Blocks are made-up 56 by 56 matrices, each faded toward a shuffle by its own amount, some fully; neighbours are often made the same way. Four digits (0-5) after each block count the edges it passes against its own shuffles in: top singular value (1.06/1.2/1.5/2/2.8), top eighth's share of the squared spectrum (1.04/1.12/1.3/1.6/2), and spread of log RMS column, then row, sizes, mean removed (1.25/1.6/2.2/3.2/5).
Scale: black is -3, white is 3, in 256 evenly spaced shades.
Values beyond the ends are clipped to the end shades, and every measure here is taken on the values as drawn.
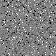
0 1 1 1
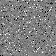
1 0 0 0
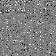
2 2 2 2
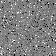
0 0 0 0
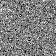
0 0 0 0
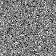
0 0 0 1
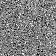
0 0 0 0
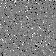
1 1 0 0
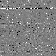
4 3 0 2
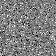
0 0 0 0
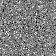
0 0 0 0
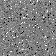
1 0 0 0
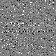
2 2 0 1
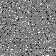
0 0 0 0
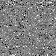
2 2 0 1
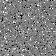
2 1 0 0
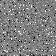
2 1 0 0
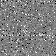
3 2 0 1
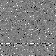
3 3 0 2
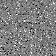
2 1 0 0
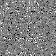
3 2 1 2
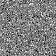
2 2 1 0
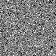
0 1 0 0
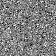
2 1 0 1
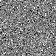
2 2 0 0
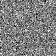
2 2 0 0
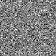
3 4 1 2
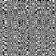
4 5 3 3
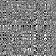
4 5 3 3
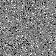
1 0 0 0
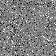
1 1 0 0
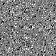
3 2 1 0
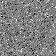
0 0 0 0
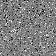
0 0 0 0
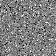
0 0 0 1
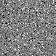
1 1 0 1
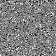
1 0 0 1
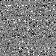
1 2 0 3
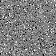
1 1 0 1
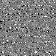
1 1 0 3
